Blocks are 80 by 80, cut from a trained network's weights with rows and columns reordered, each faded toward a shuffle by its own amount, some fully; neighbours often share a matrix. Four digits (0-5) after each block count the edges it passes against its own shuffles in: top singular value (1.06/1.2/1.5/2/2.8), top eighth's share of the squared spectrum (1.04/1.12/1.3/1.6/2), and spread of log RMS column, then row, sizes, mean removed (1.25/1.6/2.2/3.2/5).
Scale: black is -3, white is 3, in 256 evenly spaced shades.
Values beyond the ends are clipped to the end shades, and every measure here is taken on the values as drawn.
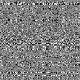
4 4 0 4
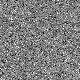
0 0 0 0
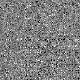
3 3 2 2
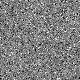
0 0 0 0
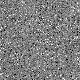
1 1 0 0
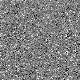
2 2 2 1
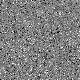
1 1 0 1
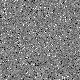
0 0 0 0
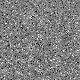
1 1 0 1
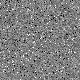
0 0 0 1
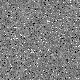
0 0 0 0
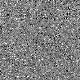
1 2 0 2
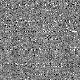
2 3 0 3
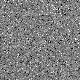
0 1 0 0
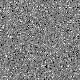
1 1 0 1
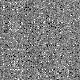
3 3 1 2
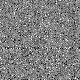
2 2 0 1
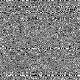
4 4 0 3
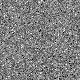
0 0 0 0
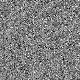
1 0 0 0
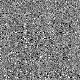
2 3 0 2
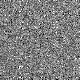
2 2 1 2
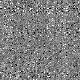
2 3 1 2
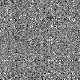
2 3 1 2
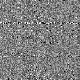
3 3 1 3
